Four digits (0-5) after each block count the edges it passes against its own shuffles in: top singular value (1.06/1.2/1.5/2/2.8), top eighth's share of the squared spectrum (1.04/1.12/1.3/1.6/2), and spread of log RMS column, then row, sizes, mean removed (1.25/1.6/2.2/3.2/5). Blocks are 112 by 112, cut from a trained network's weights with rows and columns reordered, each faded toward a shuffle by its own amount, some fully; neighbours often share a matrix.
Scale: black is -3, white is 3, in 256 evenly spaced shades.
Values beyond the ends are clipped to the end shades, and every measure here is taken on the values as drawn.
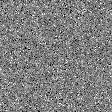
0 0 0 0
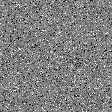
0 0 0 0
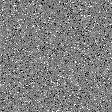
0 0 0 0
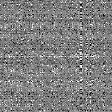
3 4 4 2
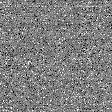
2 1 1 0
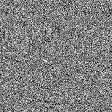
3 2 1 0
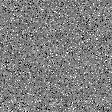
0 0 0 0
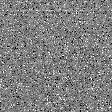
1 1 0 0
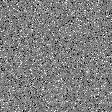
0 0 0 0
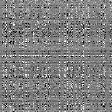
4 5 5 3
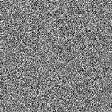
4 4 2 1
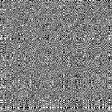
4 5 3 3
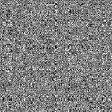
4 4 3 3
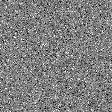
1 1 0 0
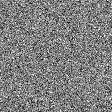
2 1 0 0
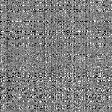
4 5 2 4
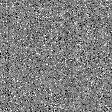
1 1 0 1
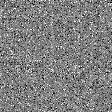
2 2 0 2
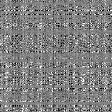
4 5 2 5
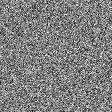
2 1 0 0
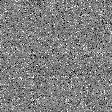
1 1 0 0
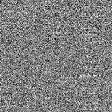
3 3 1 1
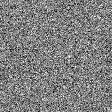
2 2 0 0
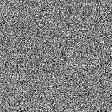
3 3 1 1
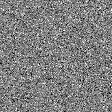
2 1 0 0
